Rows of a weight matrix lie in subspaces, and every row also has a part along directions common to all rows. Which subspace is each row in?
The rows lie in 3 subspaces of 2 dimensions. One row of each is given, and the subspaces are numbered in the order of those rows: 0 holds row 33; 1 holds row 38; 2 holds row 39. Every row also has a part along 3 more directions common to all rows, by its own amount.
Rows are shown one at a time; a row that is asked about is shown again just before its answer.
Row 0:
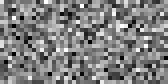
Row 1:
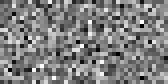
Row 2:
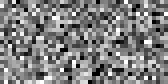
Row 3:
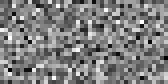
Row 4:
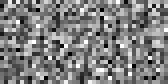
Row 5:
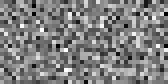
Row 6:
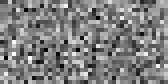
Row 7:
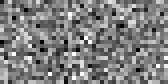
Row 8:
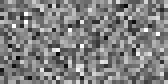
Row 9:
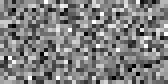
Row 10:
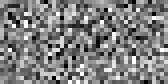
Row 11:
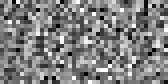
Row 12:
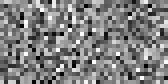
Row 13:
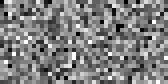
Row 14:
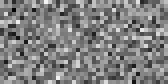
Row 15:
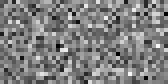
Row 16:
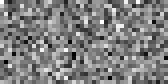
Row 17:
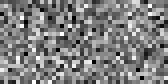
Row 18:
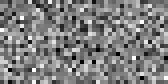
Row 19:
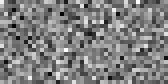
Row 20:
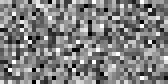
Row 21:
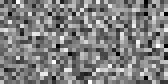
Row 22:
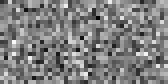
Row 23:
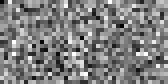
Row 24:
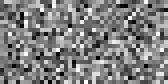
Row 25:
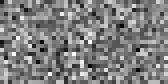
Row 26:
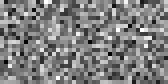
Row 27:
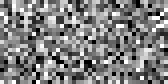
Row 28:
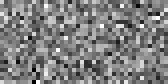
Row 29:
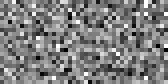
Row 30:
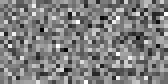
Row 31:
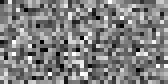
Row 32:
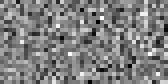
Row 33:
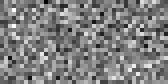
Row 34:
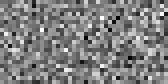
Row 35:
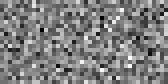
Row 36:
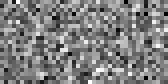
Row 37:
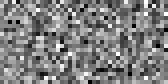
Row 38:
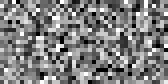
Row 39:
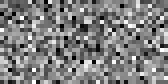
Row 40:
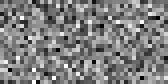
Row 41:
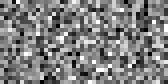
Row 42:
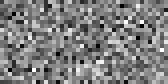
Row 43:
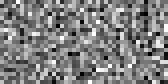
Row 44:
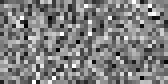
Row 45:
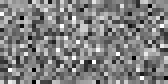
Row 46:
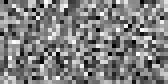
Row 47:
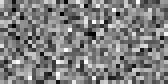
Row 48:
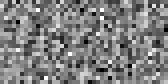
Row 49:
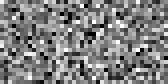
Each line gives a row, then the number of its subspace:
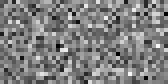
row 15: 1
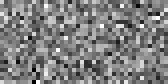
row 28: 2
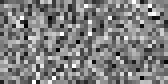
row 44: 2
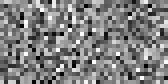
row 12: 2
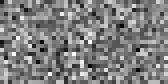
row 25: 0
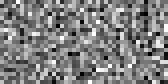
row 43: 1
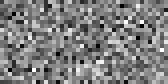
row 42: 2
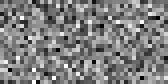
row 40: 2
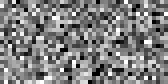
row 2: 1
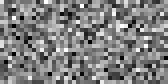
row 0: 0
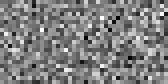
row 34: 1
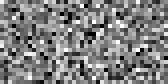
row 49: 0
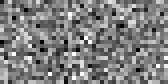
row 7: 0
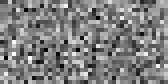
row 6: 0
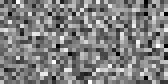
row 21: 1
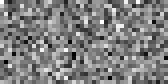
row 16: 0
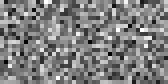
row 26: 0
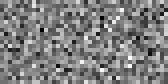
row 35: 1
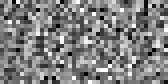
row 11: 1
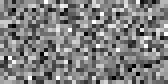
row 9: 0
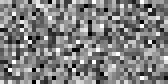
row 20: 2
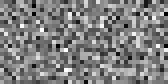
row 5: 1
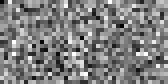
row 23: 0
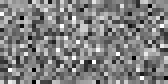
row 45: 2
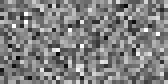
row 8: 2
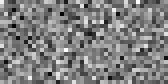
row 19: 0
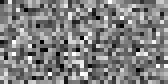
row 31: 0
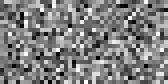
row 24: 2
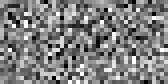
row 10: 2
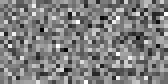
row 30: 1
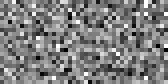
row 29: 1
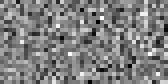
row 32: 1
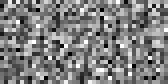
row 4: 1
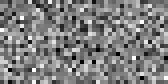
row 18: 2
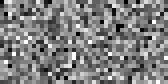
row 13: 0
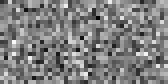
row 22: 0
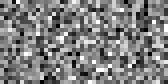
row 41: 1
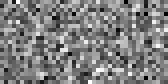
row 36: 1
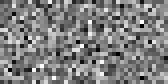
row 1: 2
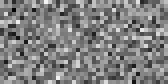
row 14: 0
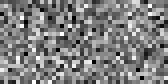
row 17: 2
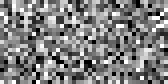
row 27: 2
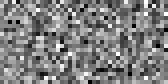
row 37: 1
